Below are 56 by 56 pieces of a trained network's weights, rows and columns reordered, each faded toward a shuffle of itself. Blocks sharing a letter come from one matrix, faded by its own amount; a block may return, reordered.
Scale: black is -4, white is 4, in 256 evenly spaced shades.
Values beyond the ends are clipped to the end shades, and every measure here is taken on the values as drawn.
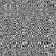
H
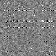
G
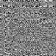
H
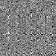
G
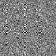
G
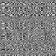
H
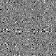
G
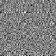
H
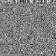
G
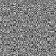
H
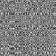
H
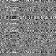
H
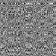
H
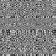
H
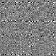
G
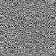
H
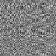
H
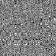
G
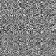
H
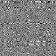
G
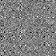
G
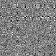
G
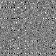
G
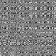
H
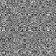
H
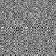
H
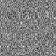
H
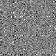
G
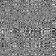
H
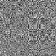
H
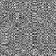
H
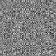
H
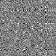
G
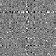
G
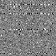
G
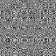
H
